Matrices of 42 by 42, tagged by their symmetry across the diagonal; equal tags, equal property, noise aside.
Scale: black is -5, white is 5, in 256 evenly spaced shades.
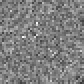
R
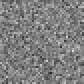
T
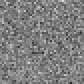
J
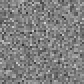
T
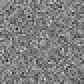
R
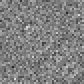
R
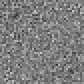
R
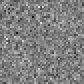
R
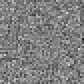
J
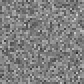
J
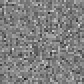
T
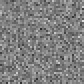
T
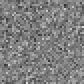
R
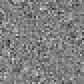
T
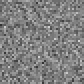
J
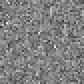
J
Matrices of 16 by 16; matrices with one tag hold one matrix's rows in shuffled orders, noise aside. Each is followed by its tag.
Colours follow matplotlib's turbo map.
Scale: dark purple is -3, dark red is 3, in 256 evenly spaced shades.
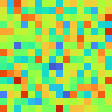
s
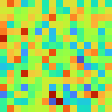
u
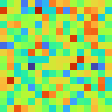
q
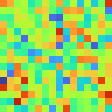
s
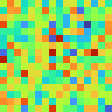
u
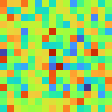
u
